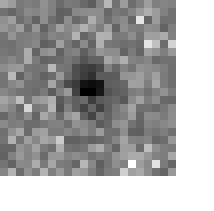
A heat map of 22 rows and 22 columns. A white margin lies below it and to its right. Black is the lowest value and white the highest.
On average the colour sits 50% of the way up the scale. There is no overall slope. No regular stripes run through it. The ninth with the lowest average is the centre. No seam splits the table. One dip sinks in the centre. A few values lie far out on both sides of the bulk.
